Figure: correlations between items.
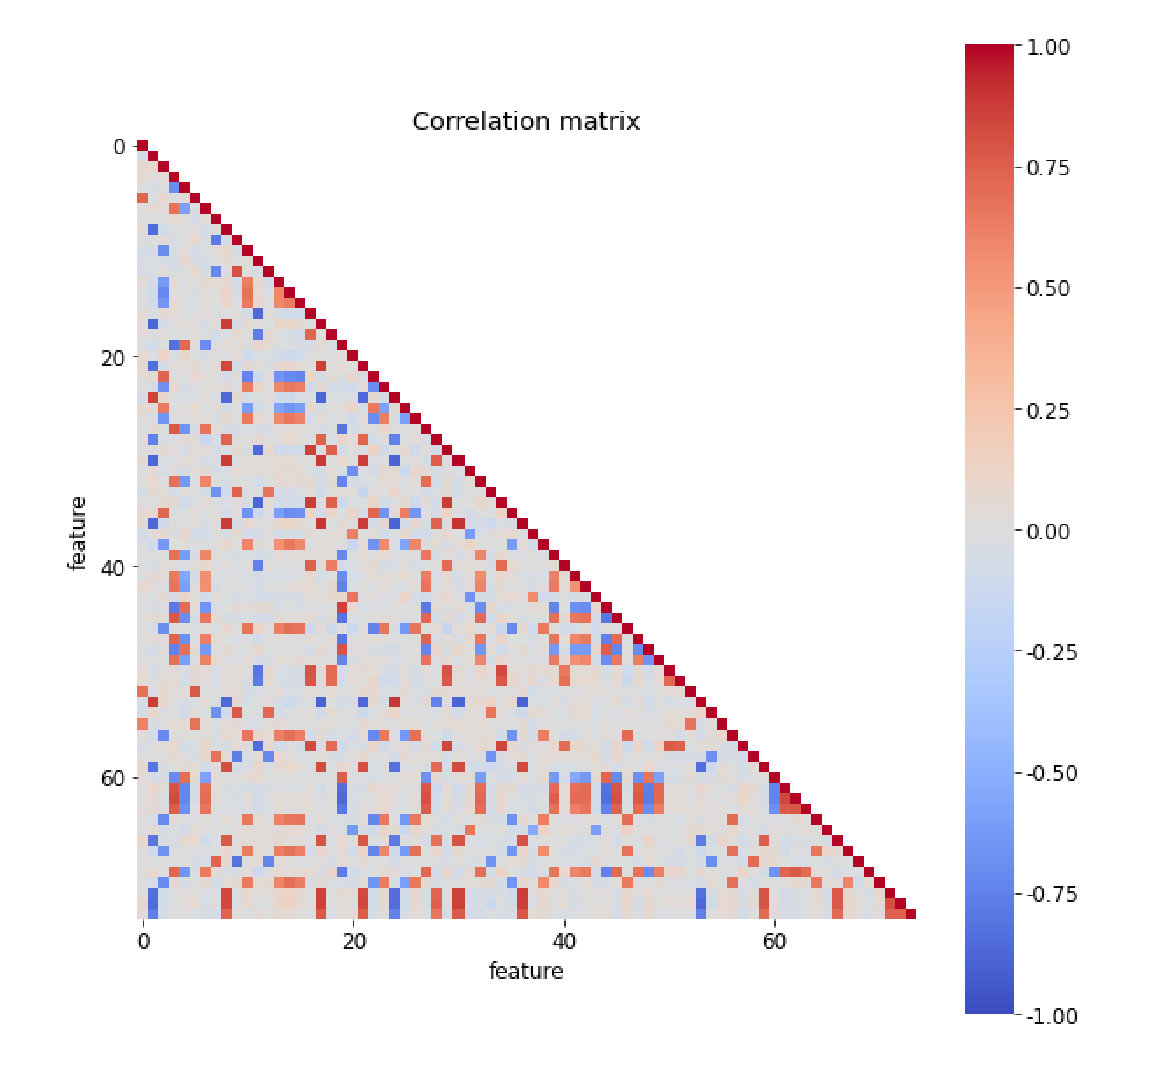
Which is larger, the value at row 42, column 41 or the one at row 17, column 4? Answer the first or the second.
the first
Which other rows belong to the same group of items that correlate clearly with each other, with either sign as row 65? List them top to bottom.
20, 31, 37, 43
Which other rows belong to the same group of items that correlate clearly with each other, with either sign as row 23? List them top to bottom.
2, 10, 13, 14, 15, 22, 25, 26, 35, 38, 46, 56, 64, 67, 70
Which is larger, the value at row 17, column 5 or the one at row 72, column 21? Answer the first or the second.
the second
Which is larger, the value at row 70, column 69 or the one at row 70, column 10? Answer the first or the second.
the second
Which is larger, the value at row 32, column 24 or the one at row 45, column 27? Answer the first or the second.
the second
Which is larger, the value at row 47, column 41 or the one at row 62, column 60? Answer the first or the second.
the first
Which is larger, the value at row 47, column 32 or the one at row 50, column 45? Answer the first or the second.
the first
